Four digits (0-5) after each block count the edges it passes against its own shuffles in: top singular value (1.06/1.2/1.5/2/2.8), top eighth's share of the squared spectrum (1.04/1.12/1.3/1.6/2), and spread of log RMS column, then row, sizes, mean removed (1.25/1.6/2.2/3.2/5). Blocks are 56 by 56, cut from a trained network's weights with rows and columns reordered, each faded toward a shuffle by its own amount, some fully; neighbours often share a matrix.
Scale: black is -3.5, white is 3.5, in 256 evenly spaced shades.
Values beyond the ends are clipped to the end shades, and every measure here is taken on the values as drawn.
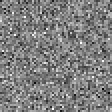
2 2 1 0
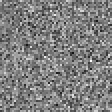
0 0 0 0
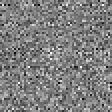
3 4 0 2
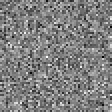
3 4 1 2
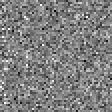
1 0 0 0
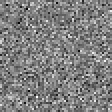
2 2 0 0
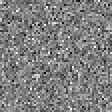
0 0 0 0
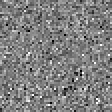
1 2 0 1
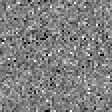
1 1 0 1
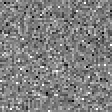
0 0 0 0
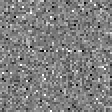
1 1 0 0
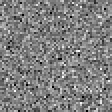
1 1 0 0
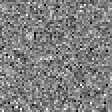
1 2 0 0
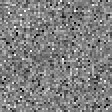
0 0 0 0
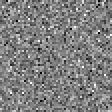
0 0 0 0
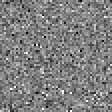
1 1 0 0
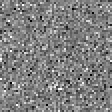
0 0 0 1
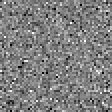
1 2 0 0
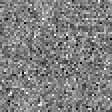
1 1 0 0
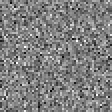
2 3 1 0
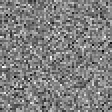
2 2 0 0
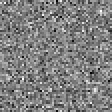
2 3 0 2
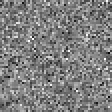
1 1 0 0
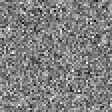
1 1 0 0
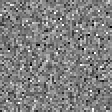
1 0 0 0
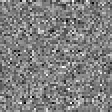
2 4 1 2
